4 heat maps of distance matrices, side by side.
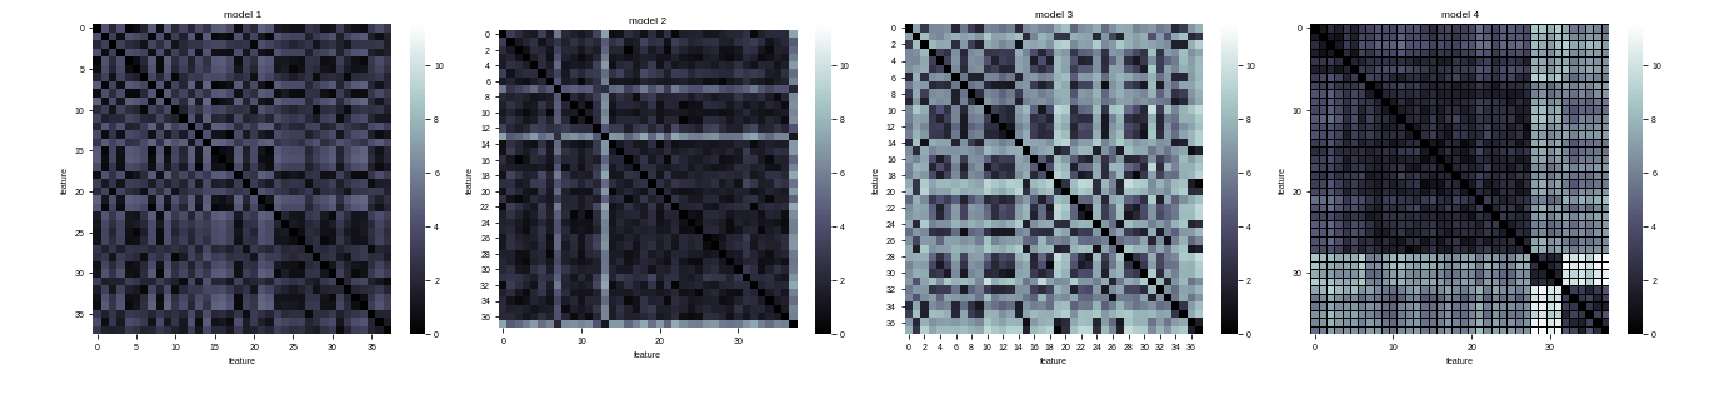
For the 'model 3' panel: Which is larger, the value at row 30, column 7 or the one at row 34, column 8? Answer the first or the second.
the second
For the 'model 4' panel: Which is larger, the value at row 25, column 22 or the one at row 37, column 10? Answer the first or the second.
the second
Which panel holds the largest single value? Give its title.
model 4
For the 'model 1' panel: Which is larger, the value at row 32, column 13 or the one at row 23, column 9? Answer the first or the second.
the second
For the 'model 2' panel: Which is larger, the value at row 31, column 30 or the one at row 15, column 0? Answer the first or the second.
the first
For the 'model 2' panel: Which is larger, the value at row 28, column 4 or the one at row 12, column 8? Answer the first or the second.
the second
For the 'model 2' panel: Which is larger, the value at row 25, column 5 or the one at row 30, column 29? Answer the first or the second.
the first
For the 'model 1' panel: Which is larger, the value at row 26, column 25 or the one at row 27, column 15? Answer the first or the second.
the second
